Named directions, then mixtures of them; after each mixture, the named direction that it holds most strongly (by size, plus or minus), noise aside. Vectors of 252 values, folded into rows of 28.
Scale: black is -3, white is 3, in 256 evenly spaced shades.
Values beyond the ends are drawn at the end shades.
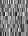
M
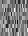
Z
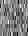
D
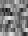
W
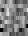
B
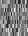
Z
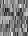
D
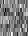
D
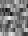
W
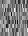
Z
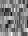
W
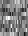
W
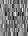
D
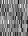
D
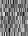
M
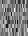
Z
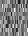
Z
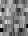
B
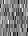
D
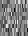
Z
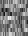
W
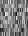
M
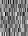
M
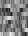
W
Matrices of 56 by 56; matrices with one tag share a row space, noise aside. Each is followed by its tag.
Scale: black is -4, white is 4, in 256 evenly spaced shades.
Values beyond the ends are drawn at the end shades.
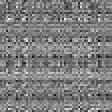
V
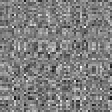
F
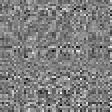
F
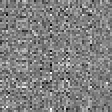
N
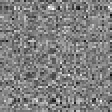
F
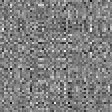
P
